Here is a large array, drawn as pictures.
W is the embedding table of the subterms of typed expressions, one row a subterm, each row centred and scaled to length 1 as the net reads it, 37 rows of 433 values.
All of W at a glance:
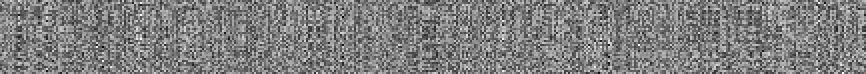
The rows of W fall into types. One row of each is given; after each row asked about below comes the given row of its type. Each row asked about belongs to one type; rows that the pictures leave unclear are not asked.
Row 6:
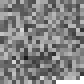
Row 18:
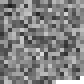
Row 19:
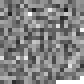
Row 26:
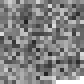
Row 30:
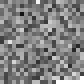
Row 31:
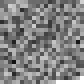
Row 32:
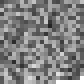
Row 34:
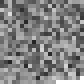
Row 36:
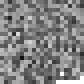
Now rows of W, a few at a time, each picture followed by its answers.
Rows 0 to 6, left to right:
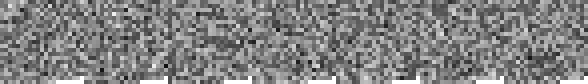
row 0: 31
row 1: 19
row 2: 18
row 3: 32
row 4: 32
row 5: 34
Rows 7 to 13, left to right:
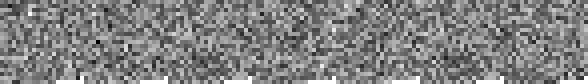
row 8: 6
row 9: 6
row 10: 31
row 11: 31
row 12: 6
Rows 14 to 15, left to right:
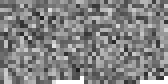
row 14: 32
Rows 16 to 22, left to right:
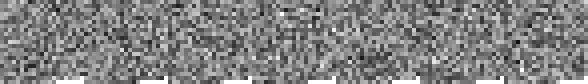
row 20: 6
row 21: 30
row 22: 18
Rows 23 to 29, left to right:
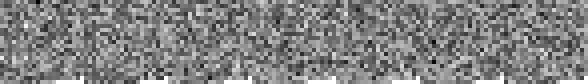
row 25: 34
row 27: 34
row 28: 26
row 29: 18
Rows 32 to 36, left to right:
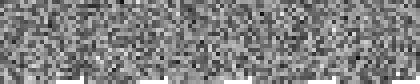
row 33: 18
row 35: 31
